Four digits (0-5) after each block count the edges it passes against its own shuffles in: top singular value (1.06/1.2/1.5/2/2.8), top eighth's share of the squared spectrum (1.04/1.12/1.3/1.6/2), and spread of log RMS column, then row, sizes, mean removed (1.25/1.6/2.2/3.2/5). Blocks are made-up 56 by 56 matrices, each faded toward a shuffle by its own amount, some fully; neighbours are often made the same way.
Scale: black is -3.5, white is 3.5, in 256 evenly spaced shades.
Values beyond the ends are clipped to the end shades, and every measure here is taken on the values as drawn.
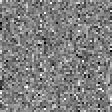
1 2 2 0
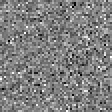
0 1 1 0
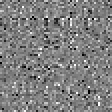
4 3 2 2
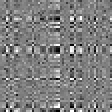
5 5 4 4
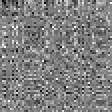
4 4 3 2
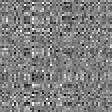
5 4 3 3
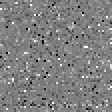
1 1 0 0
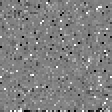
3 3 0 1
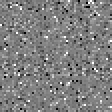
2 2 0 0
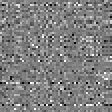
4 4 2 3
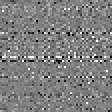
4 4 1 3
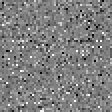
2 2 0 0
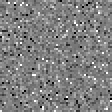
2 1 0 0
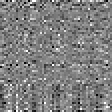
4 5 2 3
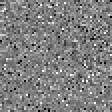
1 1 0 0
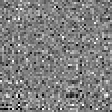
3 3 1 2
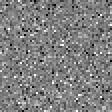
1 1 0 0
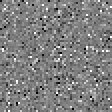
2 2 0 0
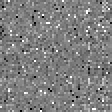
2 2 0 0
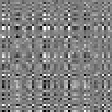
5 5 4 4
